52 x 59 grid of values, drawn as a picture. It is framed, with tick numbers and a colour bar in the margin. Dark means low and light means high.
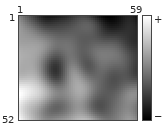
The ninth with the highest average is the bottom left. The top right is the ninth with the lowest average. There are no lone odd cells. There is an overall slope up to the bottom left. Neither half mirrors the other. The field is smooth, with broad soft blobs.
